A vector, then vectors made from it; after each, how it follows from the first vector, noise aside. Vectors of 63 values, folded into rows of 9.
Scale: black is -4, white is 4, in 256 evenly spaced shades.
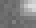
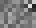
sign-scrambled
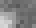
reversed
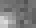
reversed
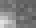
reversed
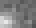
reversed
